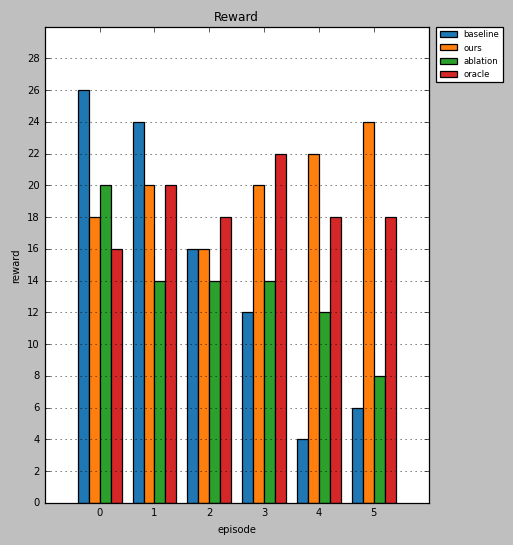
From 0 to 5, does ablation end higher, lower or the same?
lower
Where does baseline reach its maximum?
0
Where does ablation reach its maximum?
0
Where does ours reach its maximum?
5
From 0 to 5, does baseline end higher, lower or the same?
lower
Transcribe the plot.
Title: Reward
x-axis: episode, ticks 0 1 2 3 4 5
y-axis: reward, ticks 0 2 4 6 8 10 12 14 16 18 20 22 24 26 28
Legend: baseline, ours, ablation, oracle
Values:
baseline: 26 24 16 12 4 6
ours: 18 20 16 20 22 24
ablation: 20 14 14 14 12 8
oracle: 16 20 18 22 18 18
